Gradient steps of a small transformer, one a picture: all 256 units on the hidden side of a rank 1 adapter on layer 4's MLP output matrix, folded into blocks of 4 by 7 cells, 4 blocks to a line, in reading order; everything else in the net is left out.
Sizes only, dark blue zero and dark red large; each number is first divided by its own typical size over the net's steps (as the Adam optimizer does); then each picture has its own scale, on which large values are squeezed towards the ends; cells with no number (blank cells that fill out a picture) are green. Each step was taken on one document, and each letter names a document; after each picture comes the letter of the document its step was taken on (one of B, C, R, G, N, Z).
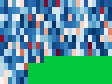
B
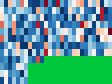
B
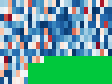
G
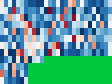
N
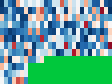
G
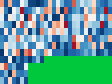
N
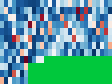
N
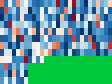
N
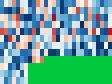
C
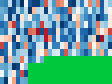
G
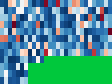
B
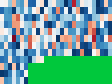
C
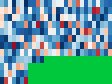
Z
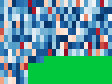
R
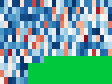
Z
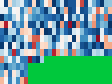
Z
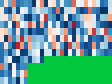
C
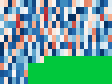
C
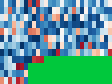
G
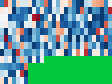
G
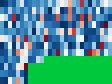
R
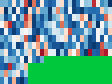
Z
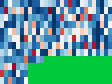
N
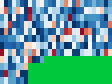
Z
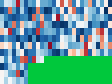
G
